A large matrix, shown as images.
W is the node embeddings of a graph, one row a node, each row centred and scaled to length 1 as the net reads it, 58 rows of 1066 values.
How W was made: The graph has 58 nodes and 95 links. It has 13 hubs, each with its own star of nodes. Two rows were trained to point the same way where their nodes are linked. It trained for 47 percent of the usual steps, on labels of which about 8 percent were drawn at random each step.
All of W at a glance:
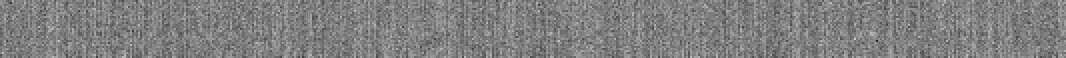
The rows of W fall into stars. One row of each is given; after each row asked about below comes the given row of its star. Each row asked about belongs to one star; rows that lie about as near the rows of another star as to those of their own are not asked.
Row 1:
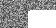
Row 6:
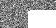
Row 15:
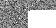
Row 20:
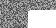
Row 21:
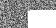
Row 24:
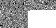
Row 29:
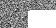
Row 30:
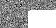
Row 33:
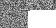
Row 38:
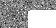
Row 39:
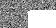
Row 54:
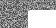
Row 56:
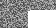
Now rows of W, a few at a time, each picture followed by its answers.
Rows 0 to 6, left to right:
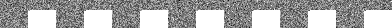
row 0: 54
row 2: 1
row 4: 1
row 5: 39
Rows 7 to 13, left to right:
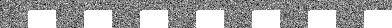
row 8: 54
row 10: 30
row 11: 20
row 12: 29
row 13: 20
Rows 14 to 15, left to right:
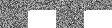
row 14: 24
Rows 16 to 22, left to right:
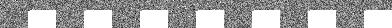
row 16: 38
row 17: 6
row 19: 1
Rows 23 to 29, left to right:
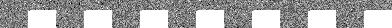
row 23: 24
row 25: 29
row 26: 24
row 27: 24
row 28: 15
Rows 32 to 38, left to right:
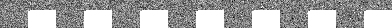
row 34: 6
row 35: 56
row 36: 29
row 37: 33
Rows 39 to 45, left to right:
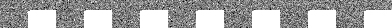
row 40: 15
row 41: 33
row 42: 29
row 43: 54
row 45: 33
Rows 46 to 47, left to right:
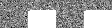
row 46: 30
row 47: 21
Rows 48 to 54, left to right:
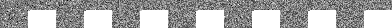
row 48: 33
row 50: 21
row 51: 30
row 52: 56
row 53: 38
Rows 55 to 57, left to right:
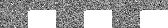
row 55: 56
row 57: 56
